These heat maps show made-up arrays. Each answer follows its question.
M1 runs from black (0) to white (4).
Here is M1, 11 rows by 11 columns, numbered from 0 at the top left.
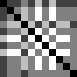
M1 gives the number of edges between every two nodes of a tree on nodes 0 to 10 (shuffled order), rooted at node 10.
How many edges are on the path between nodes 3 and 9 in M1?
3
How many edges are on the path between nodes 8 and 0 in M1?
1
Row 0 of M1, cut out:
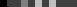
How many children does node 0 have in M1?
6
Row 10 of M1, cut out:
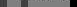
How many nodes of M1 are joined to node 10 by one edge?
2
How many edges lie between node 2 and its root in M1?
2
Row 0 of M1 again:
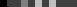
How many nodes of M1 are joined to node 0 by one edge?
7
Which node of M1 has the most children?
0
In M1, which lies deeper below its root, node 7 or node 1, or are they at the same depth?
the same depth
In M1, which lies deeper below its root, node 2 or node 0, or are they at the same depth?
node 2
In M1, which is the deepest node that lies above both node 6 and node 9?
0
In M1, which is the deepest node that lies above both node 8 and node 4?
0
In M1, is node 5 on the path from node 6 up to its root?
no
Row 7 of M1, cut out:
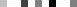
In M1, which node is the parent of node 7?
3
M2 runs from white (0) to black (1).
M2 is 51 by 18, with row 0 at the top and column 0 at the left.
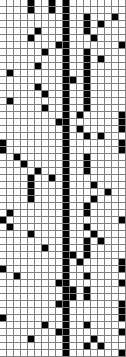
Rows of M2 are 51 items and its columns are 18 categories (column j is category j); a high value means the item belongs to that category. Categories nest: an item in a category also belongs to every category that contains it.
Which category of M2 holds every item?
9
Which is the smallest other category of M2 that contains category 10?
12
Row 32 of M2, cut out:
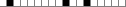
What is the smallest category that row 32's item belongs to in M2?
1
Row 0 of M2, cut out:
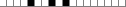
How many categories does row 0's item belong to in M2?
3
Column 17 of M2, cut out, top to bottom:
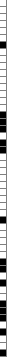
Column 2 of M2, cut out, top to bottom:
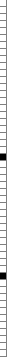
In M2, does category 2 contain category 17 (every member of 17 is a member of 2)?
no
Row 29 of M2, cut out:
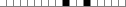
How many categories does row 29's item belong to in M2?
2
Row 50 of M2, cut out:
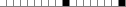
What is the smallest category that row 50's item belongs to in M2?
17
